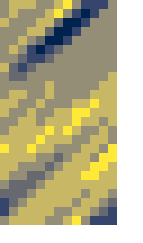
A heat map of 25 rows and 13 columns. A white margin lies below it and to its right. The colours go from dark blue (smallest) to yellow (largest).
Calmest part: top right. Ninth with the lowest average: top middle. Grain: diagonal, up to the right. Mirror symmetry: none. Roughest part: top middle.
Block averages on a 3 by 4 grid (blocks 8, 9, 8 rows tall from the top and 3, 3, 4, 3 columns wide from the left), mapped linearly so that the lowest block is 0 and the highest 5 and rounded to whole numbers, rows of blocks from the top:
3 1 0 2 | 4 5 4 5 | 2 4 5 4
